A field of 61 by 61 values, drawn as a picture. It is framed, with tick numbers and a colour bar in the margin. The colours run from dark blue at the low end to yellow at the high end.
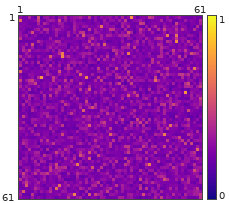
Grain: fine. Slope: none. Average level on the scale: 30%. Seam: none. Histogram: skewed, a long tail of high values.
